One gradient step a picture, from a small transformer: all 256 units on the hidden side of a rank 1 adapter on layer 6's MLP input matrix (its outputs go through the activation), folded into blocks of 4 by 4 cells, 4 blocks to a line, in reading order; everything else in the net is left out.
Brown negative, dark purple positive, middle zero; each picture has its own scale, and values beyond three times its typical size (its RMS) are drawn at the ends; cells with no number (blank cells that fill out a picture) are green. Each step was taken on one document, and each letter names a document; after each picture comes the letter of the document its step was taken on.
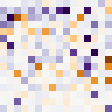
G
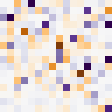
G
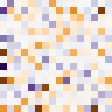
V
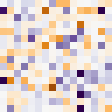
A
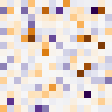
A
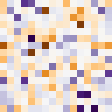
A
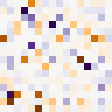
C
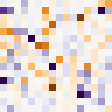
A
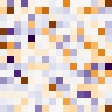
A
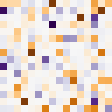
V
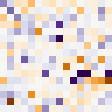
C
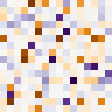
C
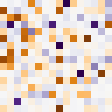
G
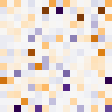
V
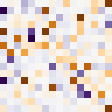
A
